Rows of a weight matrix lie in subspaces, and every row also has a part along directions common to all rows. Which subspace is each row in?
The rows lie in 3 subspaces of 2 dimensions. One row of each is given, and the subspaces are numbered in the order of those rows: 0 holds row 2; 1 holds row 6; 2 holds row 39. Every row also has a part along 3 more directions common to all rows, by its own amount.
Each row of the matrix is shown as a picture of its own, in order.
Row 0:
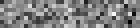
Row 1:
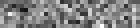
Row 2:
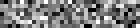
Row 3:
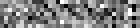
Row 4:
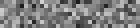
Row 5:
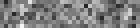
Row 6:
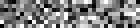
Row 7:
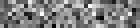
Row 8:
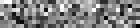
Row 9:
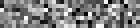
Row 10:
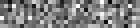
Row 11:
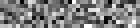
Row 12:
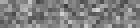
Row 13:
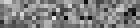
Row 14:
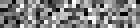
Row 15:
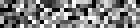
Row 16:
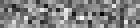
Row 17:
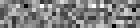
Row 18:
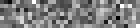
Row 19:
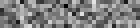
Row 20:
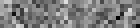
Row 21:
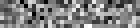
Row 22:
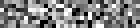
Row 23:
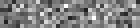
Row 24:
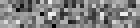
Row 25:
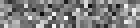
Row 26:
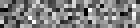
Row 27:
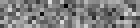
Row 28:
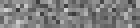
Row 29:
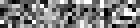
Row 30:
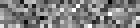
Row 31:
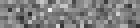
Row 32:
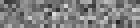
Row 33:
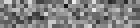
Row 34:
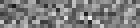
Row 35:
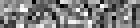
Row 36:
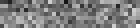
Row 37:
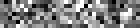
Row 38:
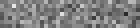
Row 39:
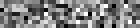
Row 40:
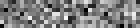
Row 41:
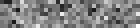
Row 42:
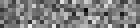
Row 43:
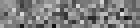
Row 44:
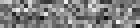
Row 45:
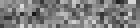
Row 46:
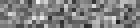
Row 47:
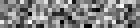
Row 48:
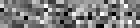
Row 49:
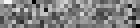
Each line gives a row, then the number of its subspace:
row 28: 1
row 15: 1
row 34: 2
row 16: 2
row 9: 2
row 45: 1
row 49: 0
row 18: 0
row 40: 1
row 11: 0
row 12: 0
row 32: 1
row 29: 1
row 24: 1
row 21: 0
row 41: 0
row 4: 1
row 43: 1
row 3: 1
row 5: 2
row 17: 1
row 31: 0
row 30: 0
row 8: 0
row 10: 0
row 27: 1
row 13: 2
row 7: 2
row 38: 0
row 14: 1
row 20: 0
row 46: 0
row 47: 0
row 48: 2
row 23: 1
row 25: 2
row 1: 2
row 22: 2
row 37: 2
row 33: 0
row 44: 0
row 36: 0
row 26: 1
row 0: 2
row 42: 1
